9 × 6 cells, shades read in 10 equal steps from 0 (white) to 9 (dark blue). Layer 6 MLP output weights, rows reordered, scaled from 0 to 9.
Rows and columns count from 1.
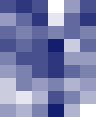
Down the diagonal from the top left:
7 6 6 9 4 5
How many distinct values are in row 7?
4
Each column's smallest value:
2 1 3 0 2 0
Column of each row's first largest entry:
2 3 1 4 4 4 2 4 4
